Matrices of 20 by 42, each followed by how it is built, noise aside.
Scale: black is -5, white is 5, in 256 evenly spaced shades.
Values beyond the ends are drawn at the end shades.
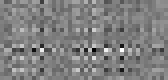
low rank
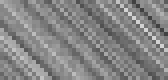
Toeplitz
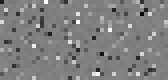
sparse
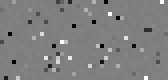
sparse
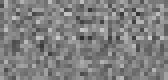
low rank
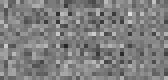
low rank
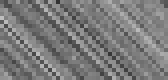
Toeplitz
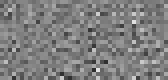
low rank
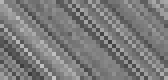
Toeplitz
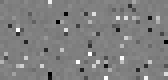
sparse
